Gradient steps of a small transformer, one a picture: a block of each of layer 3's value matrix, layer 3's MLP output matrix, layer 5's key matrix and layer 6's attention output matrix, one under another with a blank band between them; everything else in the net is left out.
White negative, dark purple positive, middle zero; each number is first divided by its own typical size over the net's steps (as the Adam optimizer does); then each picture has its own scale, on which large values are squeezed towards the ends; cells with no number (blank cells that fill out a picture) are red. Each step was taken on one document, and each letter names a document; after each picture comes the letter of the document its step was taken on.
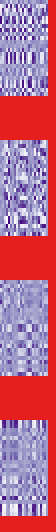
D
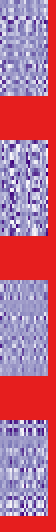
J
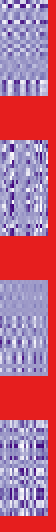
J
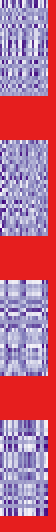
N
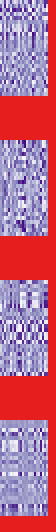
D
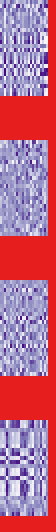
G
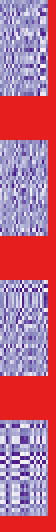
G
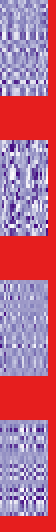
J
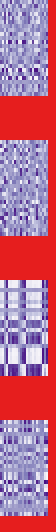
N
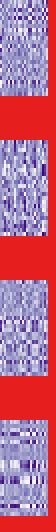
D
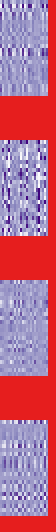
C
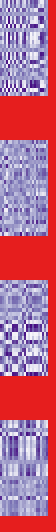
N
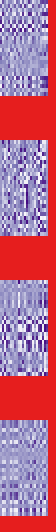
D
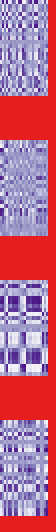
N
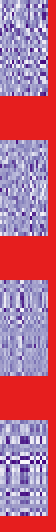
G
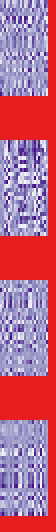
D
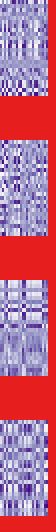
N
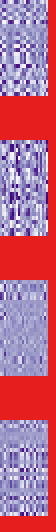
J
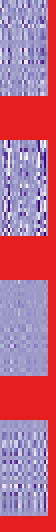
C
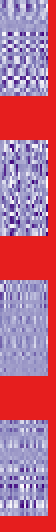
J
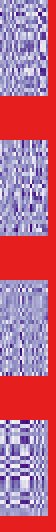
G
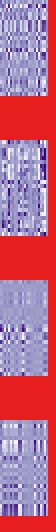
C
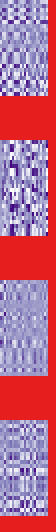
J
